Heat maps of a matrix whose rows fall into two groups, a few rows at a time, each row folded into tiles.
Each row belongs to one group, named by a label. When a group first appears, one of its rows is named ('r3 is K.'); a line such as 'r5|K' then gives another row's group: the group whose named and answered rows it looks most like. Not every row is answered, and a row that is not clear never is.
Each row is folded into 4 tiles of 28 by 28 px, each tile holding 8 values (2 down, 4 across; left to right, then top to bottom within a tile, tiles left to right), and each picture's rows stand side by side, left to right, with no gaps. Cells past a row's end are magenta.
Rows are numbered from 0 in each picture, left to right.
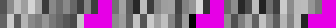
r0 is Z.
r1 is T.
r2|T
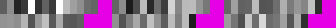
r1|T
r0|T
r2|T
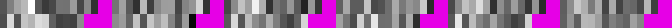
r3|T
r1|T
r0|Z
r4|Z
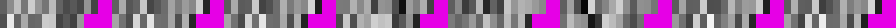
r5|T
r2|T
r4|T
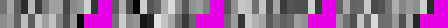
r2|Z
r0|T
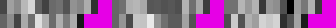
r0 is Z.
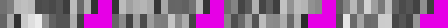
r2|T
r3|Z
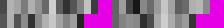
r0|Z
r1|T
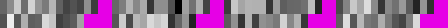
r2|Z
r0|Z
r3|Z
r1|Z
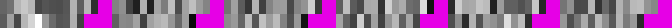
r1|T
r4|Z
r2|T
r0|Z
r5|T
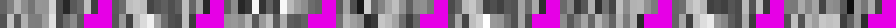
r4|Z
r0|Z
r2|T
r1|Z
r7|Z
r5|T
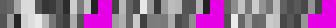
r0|Z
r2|Z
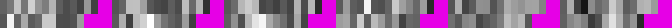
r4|T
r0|Z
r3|T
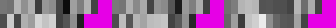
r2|Z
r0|Z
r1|Z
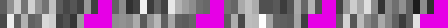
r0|Z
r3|Z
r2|Z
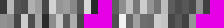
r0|T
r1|Z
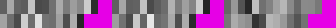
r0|T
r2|T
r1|T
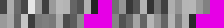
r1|T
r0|T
